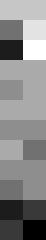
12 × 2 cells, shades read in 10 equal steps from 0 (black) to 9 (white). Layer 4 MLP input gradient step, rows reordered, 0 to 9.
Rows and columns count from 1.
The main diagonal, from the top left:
7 8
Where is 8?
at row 2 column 2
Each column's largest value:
7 9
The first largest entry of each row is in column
1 2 2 1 2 1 1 1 1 2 2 1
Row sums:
14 12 10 12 11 12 10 10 10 9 3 2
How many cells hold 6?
6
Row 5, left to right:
5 6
